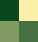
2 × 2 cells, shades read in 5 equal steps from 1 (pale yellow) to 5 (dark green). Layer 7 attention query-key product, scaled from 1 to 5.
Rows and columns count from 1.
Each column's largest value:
5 4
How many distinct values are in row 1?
2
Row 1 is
5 1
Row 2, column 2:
4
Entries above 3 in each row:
1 1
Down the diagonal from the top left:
5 4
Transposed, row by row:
5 3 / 1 4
